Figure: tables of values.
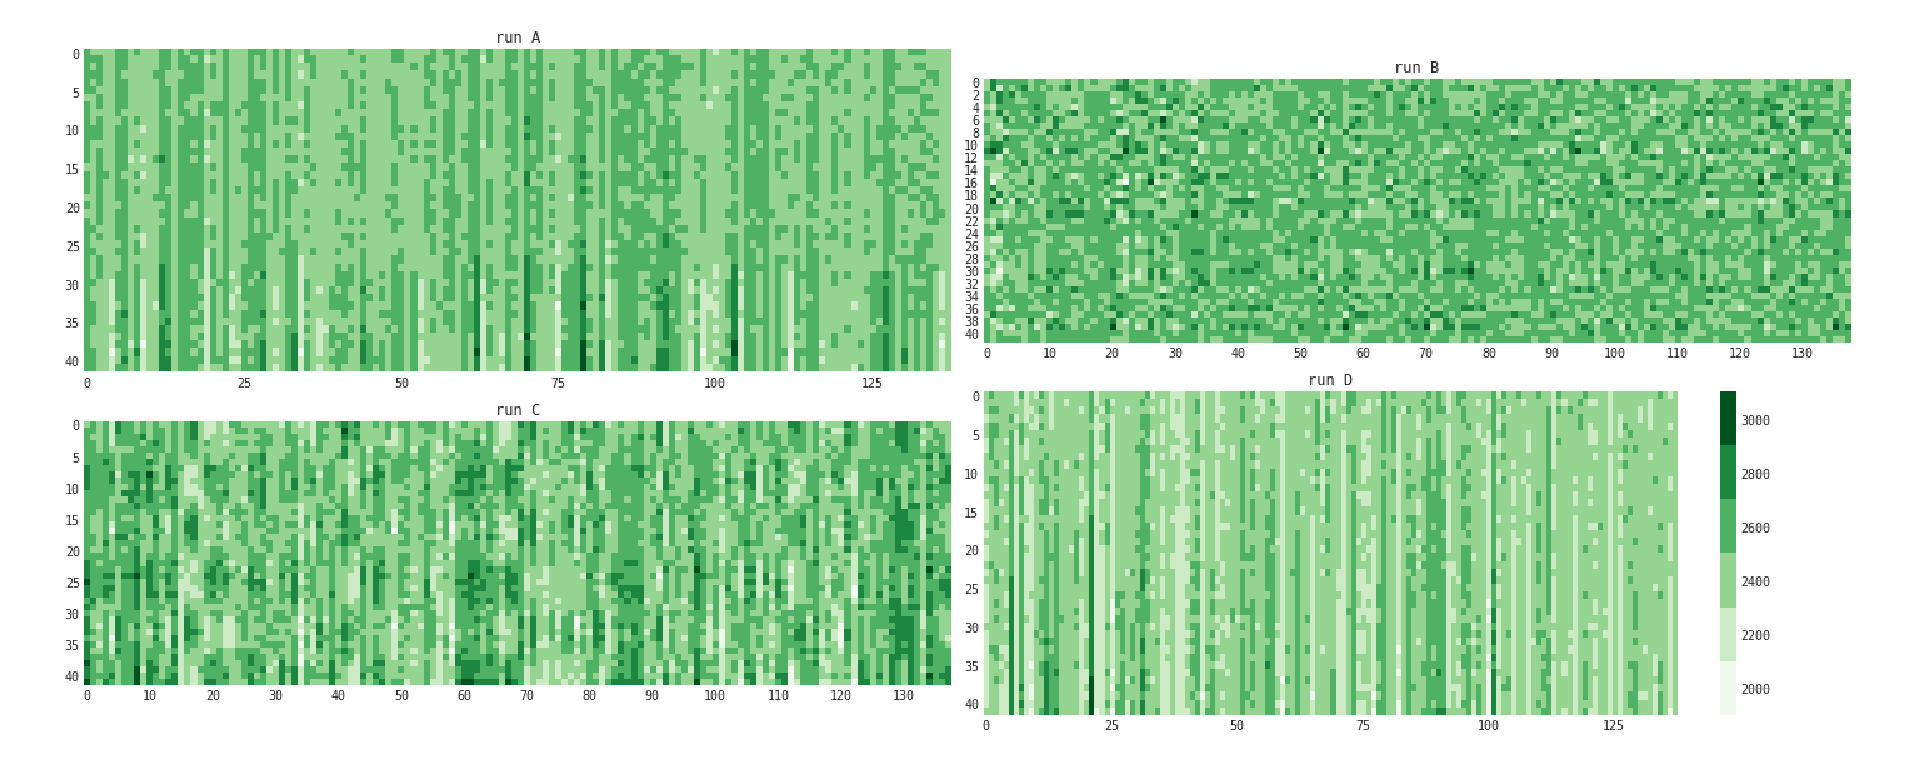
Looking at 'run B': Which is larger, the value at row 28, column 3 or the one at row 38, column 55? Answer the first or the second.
the first
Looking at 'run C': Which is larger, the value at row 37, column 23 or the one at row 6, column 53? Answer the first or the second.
the second
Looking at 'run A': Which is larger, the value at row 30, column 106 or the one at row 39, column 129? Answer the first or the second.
the first
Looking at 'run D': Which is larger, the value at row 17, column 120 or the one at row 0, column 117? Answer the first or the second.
the second
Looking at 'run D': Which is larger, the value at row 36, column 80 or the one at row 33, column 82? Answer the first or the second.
the first
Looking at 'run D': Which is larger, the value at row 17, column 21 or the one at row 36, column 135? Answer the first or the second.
the first
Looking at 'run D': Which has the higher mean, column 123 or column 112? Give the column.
112
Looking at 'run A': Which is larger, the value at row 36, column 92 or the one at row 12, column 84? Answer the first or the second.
the first
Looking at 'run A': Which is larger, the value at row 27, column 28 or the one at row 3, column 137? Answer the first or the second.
the first
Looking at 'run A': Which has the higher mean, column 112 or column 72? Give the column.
72
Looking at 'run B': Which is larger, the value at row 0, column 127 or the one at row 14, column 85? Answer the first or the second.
the first
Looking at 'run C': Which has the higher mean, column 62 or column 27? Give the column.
62
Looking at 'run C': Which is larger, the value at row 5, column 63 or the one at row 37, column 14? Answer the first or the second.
the second
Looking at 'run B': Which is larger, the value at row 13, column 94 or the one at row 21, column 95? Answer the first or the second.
the second
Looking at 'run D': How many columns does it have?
138
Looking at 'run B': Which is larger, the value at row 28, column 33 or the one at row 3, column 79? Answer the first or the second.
the first
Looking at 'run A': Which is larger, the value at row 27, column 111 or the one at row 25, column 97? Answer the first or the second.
the first
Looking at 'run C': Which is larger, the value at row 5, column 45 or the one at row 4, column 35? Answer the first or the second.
the second
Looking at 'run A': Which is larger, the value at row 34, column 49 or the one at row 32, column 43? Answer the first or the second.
the first
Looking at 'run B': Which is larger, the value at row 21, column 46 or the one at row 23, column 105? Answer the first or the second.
the second
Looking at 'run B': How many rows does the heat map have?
42
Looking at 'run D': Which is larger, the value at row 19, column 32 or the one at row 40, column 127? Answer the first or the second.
the first
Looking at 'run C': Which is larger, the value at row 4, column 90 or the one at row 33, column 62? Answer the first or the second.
the second
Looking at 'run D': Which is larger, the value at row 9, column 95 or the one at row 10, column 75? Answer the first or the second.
the first
